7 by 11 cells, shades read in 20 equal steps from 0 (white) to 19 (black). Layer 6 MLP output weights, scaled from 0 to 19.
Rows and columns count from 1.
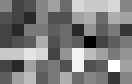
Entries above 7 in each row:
6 7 11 10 4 7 8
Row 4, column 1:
14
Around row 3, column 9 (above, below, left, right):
11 14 8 10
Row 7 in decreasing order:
15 12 12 11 10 10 9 9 7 6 5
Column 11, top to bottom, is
9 7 15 10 8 7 9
